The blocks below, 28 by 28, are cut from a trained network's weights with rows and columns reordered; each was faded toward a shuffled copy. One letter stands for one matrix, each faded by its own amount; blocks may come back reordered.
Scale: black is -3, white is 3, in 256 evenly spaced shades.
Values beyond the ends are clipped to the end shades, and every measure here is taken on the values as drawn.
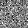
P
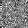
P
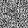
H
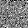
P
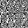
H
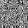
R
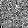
P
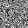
P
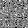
P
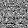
P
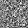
H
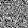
R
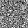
H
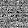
P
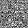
R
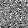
P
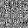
R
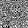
R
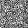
H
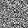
H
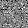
P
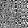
H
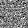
P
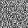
H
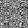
H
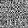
R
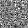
R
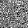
H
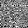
R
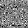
P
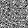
P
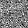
P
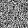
H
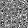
P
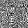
R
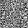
H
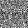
R
